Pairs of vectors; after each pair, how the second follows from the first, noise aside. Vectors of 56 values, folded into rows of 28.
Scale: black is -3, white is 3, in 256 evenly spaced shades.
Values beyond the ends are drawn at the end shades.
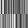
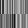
negated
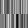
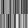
negated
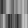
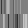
partly zeroed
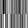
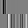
partly zeroed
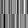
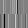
partly zeroed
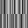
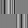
partly zeroed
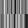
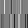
partly zeroed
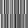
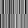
negated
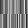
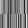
negated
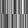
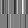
partly zeroed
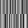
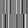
partly zeroed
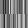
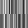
negated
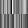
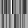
negated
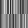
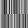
negated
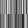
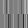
partly zeroed
